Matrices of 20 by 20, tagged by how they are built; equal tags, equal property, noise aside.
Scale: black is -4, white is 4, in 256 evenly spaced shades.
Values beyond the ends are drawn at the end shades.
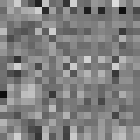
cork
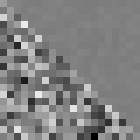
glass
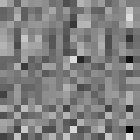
cork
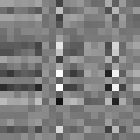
cork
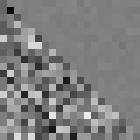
glass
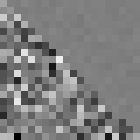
glass
